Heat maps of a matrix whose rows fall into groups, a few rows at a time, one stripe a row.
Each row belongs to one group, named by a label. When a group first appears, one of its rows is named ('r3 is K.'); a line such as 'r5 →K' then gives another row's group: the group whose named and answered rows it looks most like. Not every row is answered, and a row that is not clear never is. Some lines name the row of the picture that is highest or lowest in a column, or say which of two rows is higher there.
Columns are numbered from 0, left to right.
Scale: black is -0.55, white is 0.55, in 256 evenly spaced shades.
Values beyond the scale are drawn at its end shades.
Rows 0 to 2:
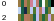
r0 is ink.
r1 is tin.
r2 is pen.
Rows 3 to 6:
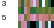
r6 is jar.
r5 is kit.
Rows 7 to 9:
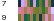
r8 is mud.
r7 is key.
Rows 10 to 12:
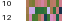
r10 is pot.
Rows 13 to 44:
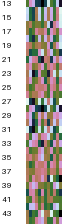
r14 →tin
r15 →tin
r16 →mud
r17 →pot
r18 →tin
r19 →mud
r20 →ink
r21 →mud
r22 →kit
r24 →kit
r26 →ink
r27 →tin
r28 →jar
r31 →tin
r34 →ink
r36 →pot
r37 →pot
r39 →key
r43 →ink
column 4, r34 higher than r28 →Yes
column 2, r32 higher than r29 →Yes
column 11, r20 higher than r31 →No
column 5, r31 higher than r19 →No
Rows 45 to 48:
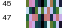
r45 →jar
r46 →tin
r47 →mud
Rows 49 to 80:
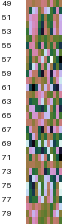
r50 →pen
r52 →mud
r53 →mud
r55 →key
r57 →ink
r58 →pen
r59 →mud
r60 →mud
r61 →tin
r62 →pot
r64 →jar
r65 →pen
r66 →pot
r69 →tin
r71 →ink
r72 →kit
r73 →kit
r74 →pen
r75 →tin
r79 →key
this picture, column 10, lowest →61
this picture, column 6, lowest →73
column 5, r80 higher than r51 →Yes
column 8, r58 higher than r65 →Yes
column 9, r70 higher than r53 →No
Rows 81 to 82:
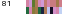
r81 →kit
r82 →mud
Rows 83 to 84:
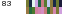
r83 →pen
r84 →pot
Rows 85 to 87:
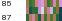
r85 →pot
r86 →ink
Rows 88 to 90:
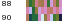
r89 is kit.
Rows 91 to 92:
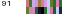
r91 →pen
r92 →jar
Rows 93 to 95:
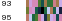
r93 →mud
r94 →jar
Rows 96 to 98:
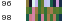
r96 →pen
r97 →pen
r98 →key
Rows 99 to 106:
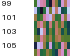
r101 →pot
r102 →key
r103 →pen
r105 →key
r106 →kit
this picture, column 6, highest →100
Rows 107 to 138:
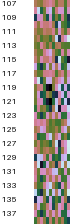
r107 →pot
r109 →key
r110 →ink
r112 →mud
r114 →pot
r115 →ink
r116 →tin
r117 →pot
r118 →kit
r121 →jar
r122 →mud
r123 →tin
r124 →mud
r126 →ink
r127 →mud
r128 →mud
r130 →kit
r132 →tin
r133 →pot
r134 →tin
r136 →kit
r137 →tin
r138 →key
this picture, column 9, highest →130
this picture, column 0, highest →134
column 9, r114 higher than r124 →Yes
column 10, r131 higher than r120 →Yes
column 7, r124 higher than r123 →No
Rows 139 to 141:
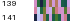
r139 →tin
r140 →kit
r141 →key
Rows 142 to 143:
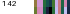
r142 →jar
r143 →jar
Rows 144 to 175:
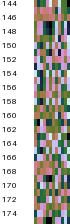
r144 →ink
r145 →ink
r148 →jar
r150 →tin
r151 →mud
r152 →kit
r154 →tin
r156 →tin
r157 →ink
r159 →key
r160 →mud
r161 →pen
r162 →key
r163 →ink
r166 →key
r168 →ink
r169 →jar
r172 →ink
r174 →key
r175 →jar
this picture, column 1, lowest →161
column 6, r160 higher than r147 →Yes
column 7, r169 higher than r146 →Yes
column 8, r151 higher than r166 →No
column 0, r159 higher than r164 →No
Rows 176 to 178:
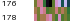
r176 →jar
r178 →ink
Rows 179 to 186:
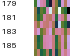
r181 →pot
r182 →ink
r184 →pot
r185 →pot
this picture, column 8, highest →180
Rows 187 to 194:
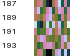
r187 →jar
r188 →kit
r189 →pot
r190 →tin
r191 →ink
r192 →key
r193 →pot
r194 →jar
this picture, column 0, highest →190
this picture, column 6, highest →190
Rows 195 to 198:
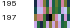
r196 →key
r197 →jar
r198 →tin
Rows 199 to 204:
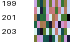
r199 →tin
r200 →kit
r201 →ink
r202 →mud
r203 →tin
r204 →jar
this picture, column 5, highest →201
